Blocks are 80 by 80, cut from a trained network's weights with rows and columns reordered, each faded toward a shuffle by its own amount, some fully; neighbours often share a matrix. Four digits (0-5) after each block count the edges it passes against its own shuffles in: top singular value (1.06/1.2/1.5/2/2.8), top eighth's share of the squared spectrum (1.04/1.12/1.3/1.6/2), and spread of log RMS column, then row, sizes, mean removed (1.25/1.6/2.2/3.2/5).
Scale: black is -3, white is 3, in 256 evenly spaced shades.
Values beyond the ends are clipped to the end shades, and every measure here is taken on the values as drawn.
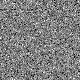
1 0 0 0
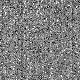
2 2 0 1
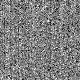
2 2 0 0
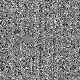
2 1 0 1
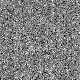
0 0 0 0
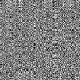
4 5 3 1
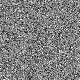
0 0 0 0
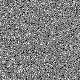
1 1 0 0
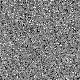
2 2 0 0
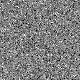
1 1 0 0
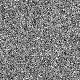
0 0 0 0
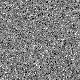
0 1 0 0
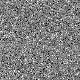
1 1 0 1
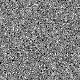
1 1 0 1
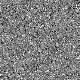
1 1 0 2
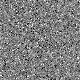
0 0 0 0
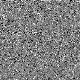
2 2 0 2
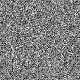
3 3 1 0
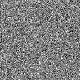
3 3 1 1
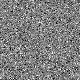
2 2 0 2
